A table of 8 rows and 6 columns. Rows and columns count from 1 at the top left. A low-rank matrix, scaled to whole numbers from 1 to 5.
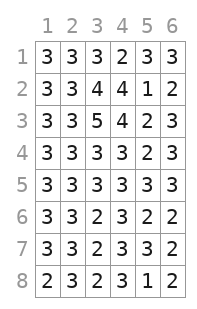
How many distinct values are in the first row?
2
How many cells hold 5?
1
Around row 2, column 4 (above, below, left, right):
2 4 4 1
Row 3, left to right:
3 3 5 4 2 3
